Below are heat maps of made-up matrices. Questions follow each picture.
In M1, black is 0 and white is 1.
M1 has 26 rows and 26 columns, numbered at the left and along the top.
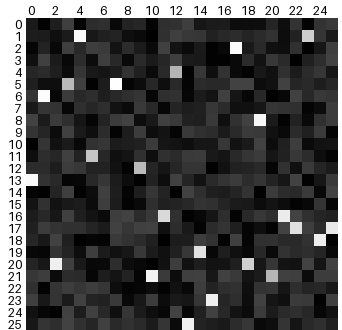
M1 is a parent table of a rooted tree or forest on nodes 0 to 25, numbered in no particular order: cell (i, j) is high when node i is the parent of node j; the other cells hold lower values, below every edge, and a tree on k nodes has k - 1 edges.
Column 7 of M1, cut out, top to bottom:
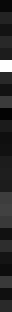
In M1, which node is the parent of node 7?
5
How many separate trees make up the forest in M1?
3
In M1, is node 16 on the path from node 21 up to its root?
yes
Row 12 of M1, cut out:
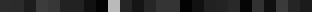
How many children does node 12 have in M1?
1
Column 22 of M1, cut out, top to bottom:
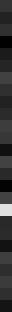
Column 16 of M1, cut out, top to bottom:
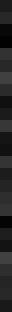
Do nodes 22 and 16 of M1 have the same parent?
no
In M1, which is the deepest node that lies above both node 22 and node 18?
20
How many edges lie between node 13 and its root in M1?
6
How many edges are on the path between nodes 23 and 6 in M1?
2
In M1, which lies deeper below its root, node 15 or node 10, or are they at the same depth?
node 15
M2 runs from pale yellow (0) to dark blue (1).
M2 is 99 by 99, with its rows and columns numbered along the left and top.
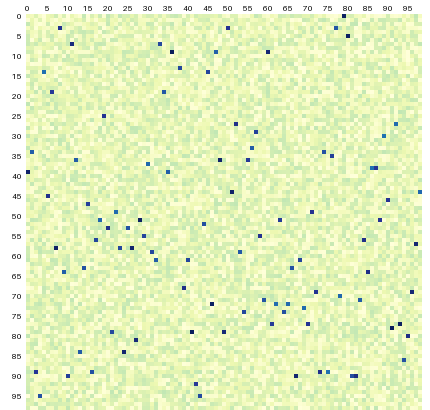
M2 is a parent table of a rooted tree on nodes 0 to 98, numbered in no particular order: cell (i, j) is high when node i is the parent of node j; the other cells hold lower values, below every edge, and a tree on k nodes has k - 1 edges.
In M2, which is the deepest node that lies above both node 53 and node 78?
77
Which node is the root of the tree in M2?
37
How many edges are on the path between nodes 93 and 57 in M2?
20
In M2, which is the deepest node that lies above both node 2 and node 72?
89
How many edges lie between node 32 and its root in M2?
22
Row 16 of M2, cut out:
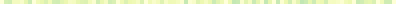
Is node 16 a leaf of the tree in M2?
yes
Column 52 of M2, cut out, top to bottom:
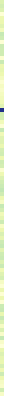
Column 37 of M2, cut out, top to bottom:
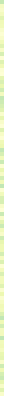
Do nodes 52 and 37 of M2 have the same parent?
no
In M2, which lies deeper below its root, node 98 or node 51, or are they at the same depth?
the same depth
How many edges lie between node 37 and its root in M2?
0
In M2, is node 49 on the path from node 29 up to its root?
yes
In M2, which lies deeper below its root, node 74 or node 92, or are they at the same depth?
node 74
